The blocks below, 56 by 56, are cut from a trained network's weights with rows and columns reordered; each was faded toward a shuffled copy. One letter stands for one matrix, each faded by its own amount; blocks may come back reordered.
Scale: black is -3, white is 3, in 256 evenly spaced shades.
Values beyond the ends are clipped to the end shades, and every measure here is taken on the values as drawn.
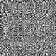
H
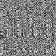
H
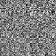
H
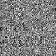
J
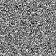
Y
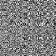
H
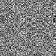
H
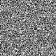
Y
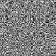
H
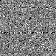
Y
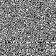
Y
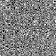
J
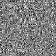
J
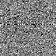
Y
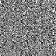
J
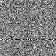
Y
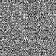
H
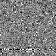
Y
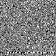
Y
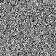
Y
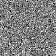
Y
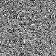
J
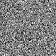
Y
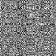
H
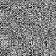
H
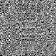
J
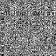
H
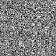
J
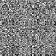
H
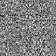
H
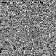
Y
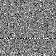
Y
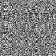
H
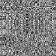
H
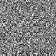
H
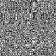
H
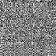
H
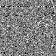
Y
